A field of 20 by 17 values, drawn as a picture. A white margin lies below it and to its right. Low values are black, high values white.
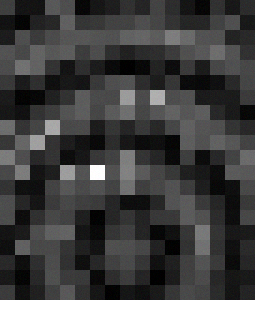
Rings spread out from the bottom middle. Overall the values sit about 20% of the way up the scale. No row or column stands out. There is no overall slope. Most values sit low, with a long tail of high ones. The ninth with the lowest average is the bottom middle.
